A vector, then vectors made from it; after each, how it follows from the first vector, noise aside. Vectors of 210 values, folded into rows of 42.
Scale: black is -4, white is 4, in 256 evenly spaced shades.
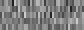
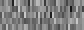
copied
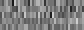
copied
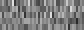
negated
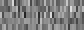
negated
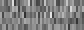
negated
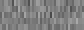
shrunk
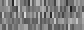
copied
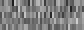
copied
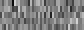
copied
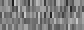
copied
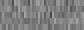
shrunk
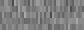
shrunk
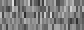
negated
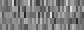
negated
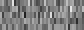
negated
